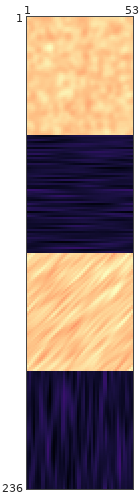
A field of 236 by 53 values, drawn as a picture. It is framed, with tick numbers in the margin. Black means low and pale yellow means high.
It is made of 4 by 1 panels. Panel 1,1: very high, blotchy, faint in contrast. Panel 2,1: very low, streaked across, faint in contrast. Panel 3,1: very high, slanting up to the right, faint in contrast. Panel 4,1: very low, streaked downward, faint in contrast.
